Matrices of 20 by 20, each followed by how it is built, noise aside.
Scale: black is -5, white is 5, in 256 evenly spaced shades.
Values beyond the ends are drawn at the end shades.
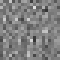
low rank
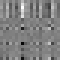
low rank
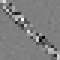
banded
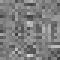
low rank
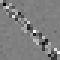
banded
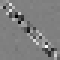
banded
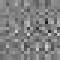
low rank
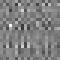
low rank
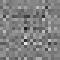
low rank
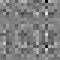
low rank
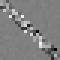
banded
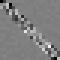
banded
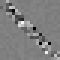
banded
